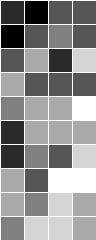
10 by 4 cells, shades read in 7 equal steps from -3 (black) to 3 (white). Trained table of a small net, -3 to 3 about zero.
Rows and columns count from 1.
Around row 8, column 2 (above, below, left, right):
0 0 1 3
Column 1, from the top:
-2 -3 -1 1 0 -2 -2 1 1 0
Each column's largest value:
1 2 3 3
